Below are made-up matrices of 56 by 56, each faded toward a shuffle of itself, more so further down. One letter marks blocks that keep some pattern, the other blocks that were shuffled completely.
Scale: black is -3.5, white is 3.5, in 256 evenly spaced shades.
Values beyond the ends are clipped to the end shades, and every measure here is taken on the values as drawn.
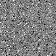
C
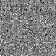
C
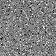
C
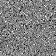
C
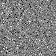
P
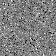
P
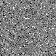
C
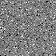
C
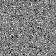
C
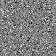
C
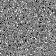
C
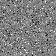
C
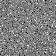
C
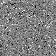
P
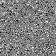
C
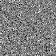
C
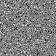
C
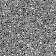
P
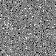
C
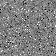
P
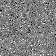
P
